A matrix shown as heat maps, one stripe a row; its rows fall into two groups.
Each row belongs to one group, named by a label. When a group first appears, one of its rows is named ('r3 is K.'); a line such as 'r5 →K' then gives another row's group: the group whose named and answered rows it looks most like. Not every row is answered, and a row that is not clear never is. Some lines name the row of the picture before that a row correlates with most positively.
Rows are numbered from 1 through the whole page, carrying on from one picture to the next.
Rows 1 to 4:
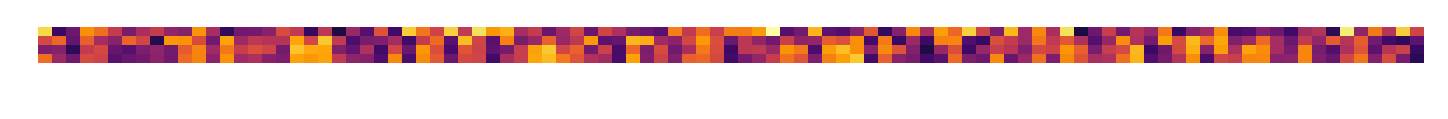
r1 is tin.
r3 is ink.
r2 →ink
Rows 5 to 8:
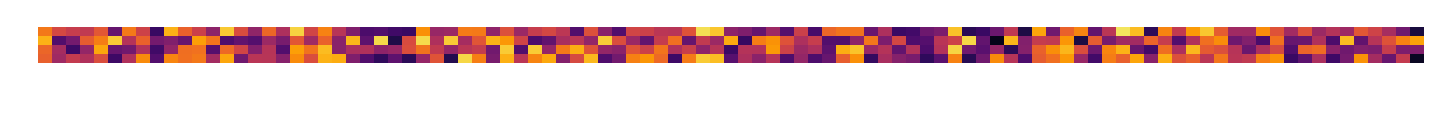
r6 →tin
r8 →ink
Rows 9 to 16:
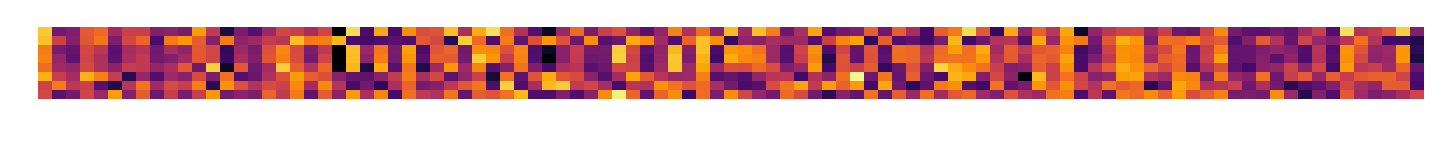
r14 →ink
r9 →tin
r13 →tin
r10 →ink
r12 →tin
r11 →tin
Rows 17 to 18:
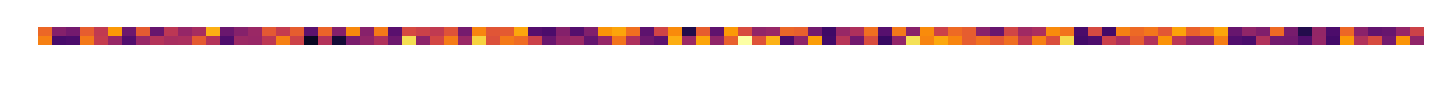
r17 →tin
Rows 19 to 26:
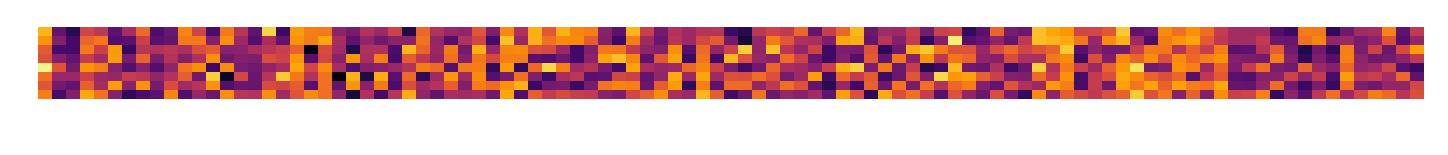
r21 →tin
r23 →ink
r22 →tin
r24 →tin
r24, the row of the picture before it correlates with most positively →18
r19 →ink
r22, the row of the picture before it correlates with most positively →17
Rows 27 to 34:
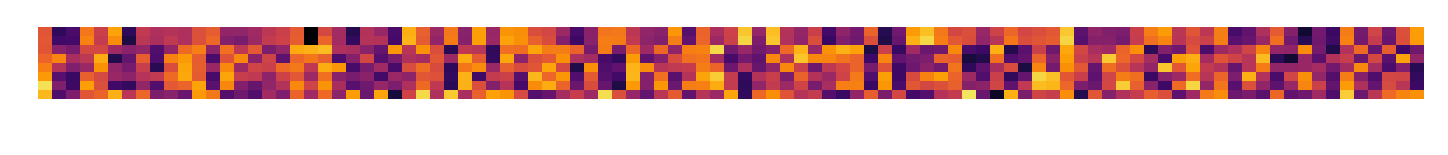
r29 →ink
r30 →ink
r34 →tin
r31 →ink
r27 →tin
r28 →tin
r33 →ink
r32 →ink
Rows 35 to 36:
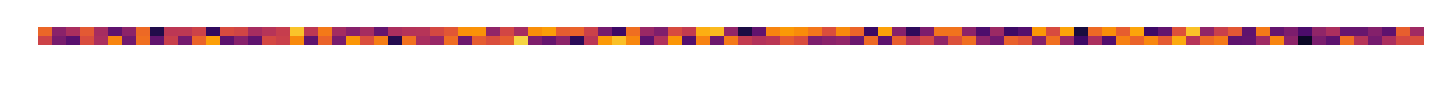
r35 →ink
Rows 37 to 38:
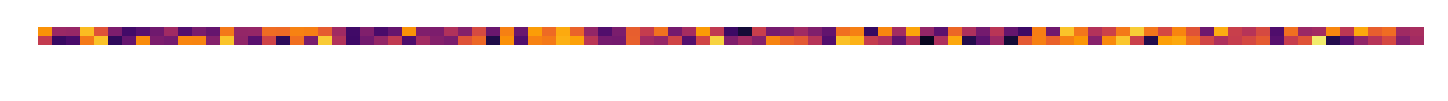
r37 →ink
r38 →ink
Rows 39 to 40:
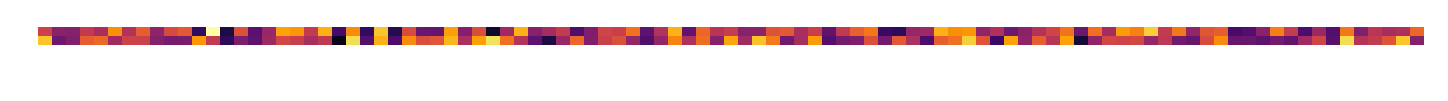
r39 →tin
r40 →tin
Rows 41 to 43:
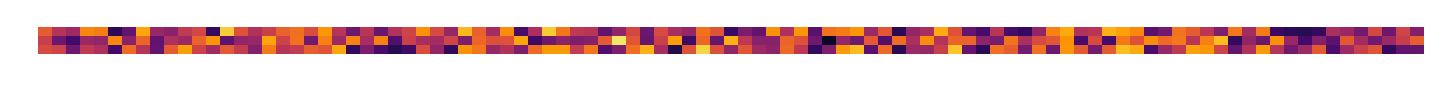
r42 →tin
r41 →ink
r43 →ink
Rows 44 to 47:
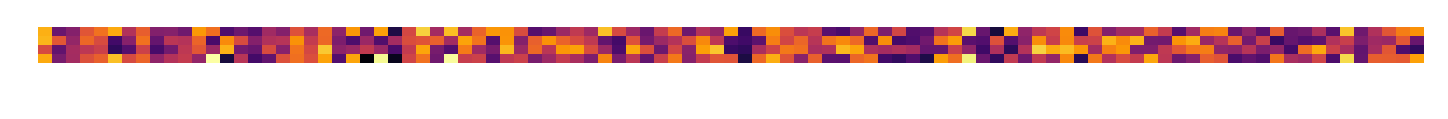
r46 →ink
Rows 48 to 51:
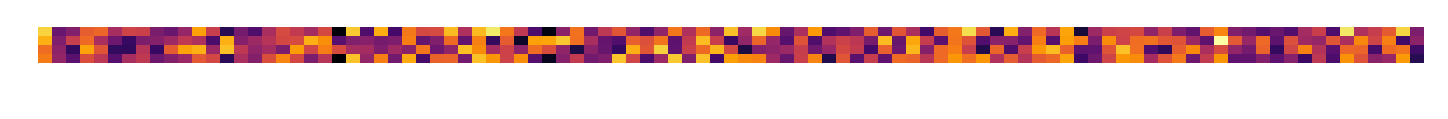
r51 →tin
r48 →tin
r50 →ink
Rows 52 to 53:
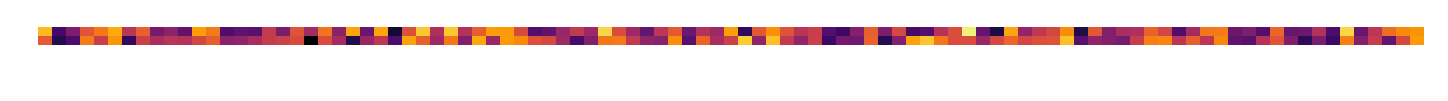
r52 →tin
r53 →tin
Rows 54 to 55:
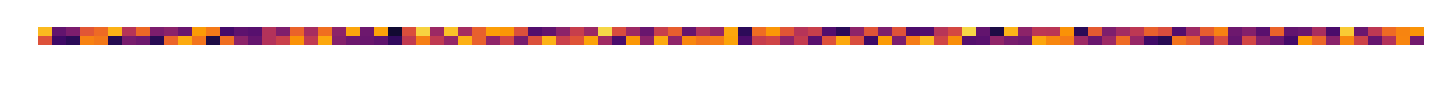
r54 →tin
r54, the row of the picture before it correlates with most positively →52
